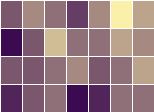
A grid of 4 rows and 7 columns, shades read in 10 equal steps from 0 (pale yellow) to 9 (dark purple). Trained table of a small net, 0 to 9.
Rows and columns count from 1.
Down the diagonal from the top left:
6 6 5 9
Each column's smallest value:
6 4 2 4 4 0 3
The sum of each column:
29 22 17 25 23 13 15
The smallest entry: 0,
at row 1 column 6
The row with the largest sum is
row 4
